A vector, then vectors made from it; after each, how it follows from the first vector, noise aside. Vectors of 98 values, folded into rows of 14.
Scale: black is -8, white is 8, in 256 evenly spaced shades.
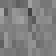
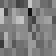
scaled up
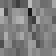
scaled up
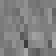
reversed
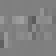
partly zeroed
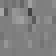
partly zeroed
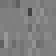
partly zeroed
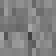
wrapped around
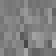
reversed
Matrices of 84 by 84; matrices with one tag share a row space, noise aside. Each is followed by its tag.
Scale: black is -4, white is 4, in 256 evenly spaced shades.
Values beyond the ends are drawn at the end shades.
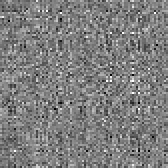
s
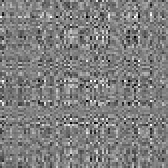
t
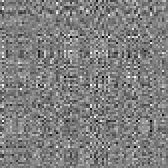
t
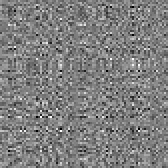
s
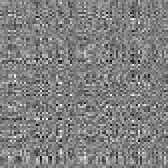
s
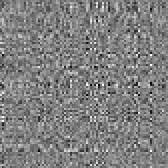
t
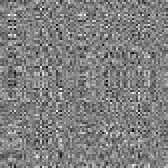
s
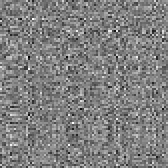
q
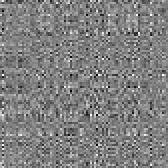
t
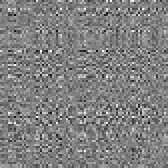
s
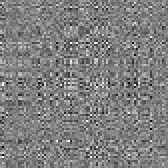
t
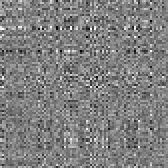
t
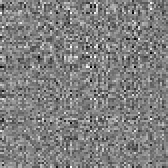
t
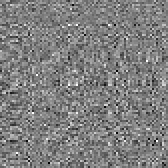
q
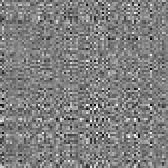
t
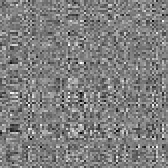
q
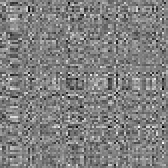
q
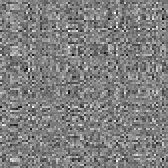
q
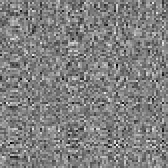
q
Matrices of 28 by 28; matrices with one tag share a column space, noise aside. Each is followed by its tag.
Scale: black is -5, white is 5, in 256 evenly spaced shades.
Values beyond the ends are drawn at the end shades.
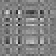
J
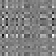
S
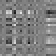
J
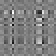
J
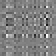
S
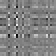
S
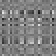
J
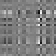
J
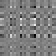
S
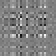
S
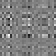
S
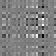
S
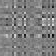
S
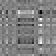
J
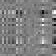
J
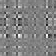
S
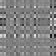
S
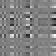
S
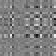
S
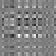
S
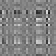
J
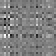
S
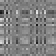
J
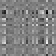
J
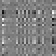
J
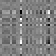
J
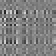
J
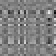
J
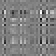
J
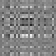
S
